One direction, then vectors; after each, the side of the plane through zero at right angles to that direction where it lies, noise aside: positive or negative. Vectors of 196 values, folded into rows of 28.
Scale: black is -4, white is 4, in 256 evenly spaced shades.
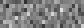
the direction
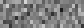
negative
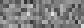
positive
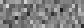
negative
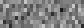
negative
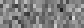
negative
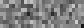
negative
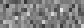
positive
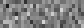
positive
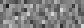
positive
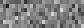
positive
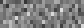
positive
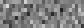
negative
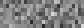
positive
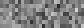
positive
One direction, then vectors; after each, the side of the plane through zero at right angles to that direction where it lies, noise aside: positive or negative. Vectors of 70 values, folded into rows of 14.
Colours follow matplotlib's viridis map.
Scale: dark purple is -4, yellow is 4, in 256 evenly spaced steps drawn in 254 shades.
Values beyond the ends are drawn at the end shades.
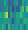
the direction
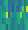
positive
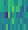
negative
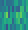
positive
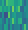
negative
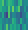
negative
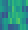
negative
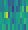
positive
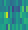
positive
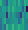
negative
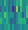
positive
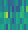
positive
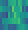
negative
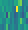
negative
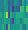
positive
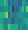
positive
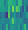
negative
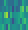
positive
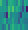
negative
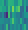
negative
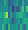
positive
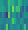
negative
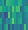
negative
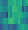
negative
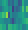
positive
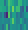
negative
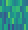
negative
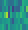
positive
